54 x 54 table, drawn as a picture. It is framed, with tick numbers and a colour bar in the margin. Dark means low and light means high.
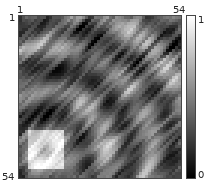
Mirror symmetry: none. Rings: centred on the bottom left. Ninth with the highest average: bottom left. Ninth with the lowest average: middle left. Odd patch: higher, in the bottom left.
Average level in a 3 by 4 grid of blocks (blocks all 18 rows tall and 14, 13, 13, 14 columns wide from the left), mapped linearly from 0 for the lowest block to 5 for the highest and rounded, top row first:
1011
0111
5111
